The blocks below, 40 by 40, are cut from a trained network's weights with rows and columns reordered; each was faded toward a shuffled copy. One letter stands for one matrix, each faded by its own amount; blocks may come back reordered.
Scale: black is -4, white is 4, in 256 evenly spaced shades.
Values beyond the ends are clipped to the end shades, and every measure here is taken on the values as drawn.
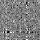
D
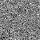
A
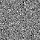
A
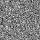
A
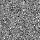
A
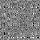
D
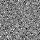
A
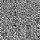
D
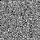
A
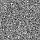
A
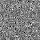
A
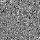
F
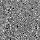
F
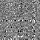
D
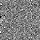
F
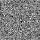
A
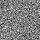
A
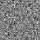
F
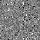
F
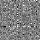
D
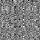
D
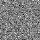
A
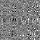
D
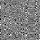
D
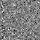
F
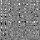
D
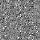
F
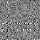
D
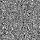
F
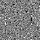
F
